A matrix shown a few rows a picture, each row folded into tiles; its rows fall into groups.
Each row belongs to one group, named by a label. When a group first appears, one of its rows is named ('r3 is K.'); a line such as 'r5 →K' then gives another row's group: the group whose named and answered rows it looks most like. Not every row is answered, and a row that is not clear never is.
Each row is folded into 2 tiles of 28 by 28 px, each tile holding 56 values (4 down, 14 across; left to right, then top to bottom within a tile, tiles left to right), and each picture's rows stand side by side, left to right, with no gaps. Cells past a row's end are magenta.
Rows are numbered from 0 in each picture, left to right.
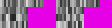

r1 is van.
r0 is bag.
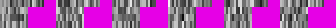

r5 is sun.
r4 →van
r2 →sun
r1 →van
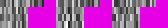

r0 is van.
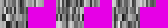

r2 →bag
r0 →bag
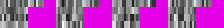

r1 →bag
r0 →sun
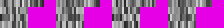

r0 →van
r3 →sun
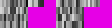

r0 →sun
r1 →bag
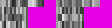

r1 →bag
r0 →sun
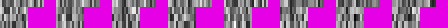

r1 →bag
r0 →van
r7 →sun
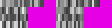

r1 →sun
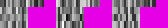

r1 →bag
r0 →van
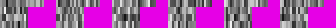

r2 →sun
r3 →sun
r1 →van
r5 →van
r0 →bag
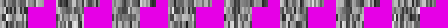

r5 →bag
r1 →van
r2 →sun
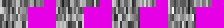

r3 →bag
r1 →van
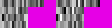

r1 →van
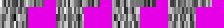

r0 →bag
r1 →van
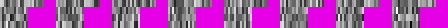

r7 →bag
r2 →van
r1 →sun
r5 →sun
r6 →sun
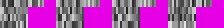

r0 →van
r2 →bag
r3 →sun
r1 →bag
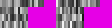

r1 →bag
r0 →sun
